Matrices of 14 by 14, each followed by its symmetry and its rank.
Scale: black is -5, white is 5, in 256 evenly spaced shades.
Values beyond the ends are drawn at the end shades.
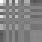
symmetric, rank one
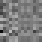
neither, rank two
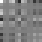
symmetric, rank one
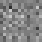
neither, rank three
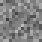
neither, full rank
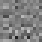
neither, rank three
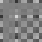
symmetric, rank one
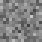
neither, full rank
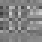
neither, rank two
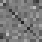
symmetric, full rank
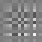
symmetric, rank one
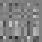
neither, rank two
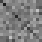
symmetric, full rank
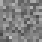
neither, full rank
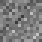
symmetric, full rank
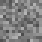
neither, full rank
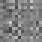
neither, rank three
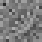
symmetric, full rank
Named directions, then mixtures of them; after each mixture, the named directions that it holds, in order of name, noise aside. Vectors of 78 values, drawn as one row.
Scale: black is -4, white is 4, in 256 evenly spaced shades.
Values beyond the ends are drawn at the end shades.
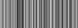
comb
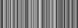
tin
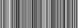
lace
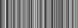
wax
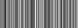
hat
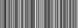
hat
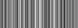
hat, tin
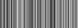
comb, tin, wax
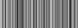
comb, wax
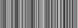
hat, lace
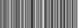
hat, lace, wax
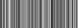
lace, wax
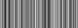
hat, lace, wax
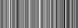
lace, tin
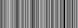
hat, lace, tin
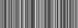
hat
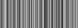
comb, wax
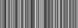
hat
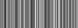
hat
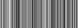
lace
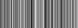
hat, wax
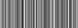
comb, hat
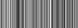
comb, lace, tin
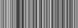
comb, lace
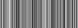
lace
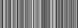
comb, lace, tin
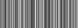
hat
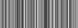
comb, hat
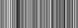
comb, lace, tin
